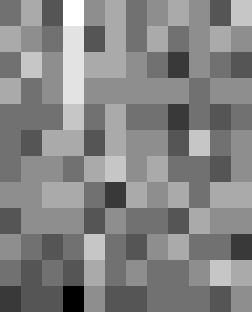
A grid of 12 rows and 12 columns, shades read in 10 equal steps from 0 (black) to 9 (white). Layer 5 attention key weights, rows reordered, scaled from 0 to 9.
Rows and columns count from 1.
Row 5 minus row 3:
0 -3 -1 -1 -2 0 -1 0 0 -1 -1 1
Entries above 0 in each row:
12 12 12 12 12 12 12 12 12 12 12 11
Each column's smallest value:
2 3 3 0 3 2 3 4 2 4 3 2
